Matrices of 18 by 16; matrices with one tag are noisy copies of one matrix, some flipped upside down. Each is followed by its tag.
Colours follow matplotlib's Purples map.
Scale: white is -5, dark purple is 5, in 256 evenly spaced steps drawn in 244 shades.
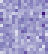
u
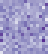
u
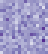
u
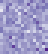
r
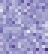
r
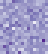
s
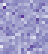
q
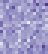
r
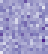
u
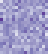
u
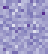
s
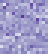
q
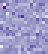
q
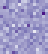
s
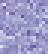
q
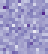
s
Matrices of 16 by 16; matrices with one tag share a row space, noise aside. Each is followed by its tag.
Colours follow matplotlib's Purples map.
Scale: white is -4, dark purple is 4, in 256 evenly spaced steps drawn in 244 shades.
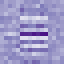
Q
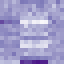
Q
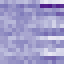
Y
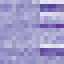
Y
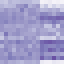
Y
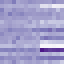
Y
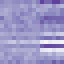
Y
